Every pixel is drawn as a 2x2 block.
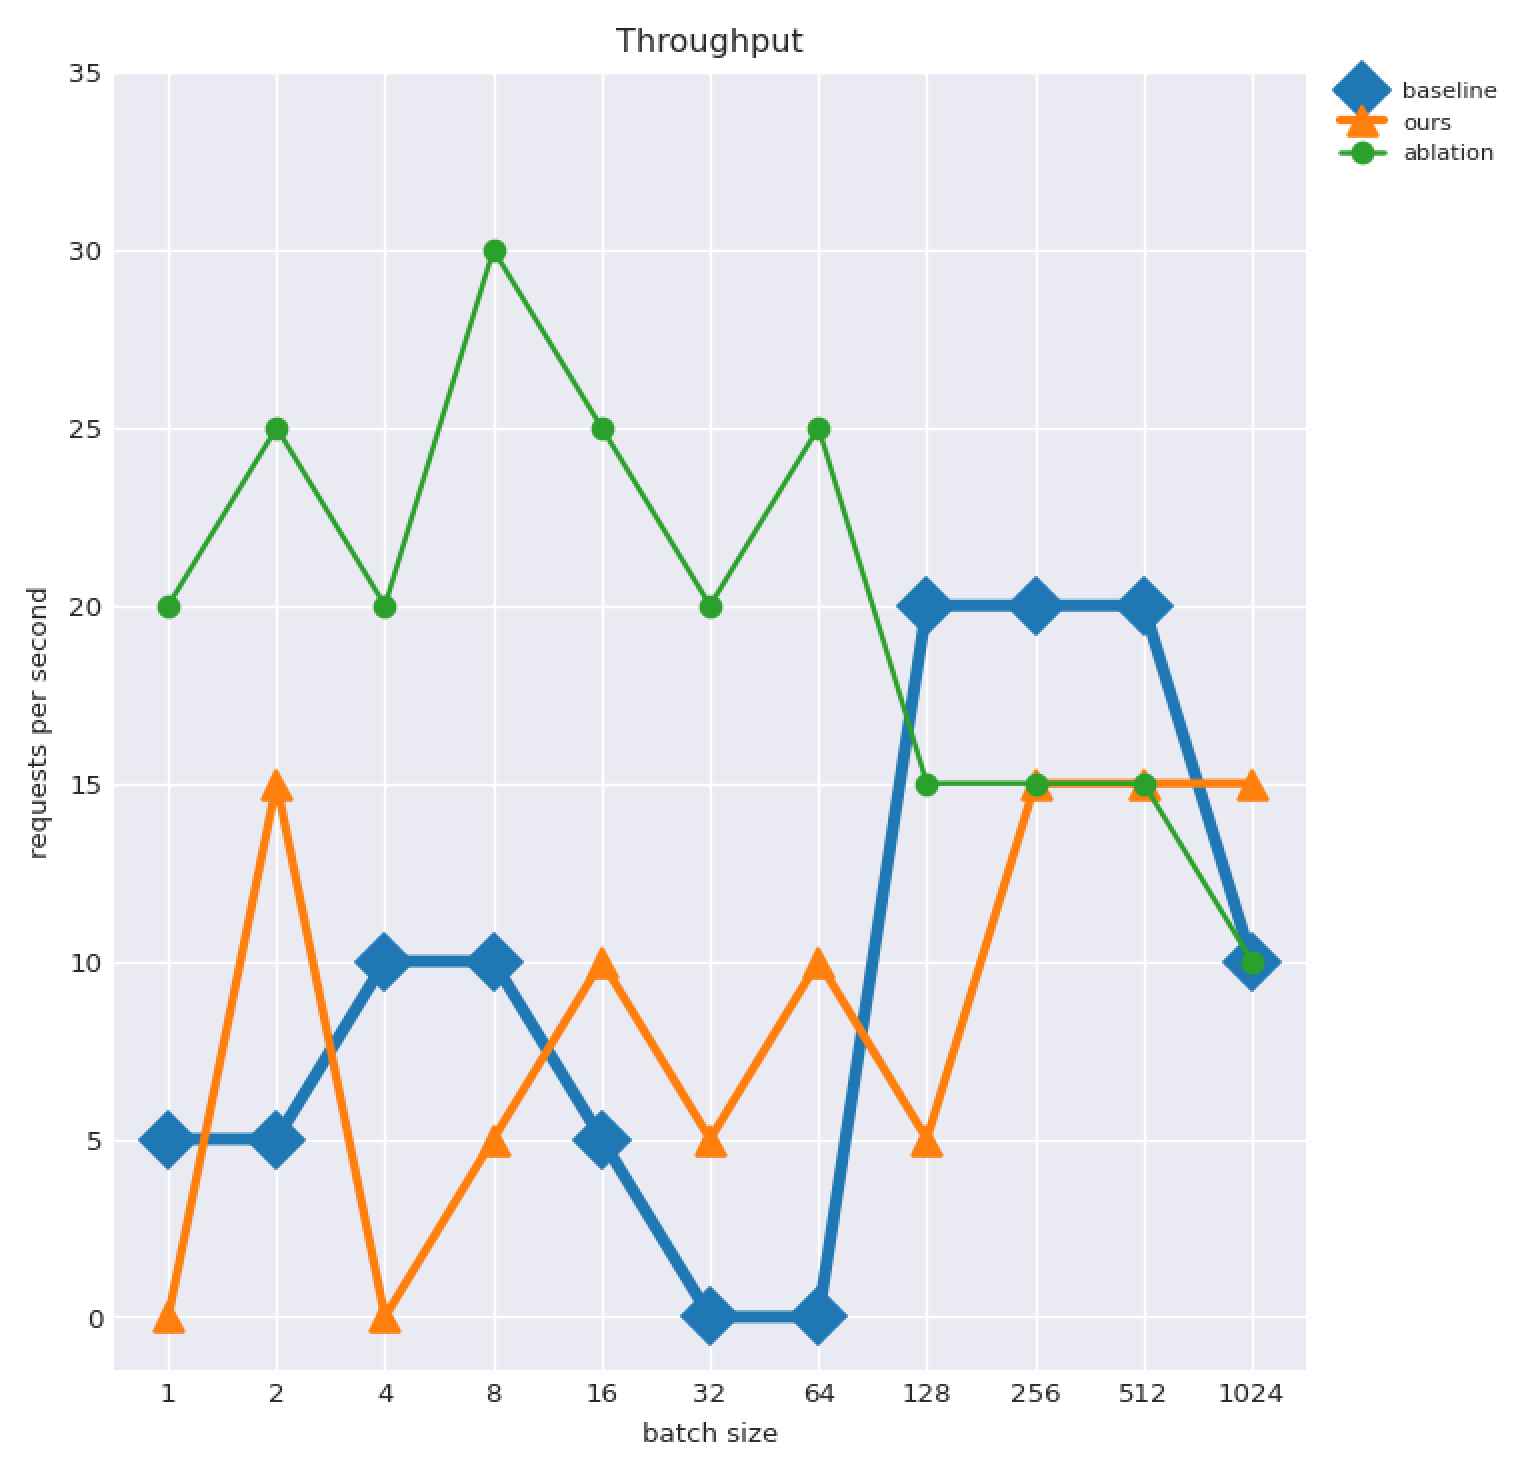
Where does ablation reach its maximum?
8
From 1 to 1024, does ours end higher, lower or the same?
higher
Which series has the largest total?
ablation
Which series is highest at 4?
ablation
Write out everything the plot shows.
Title: Throughput
x-axis: batch size, ticks 1 2 4 8 16 32 64 128 256 512 1024
y-axis: requests per second, ticks 0 5 10 15 20 25 30 35
Legend: baseline, ours, ablation
Values:
baseline: 5 5 10 10 5 0 0 20 20 20 10
ours: 0 15 0 5 10 5 10 5 15 15 15
ablation: 20 25 20 30 25 20 25 15 15 15 10
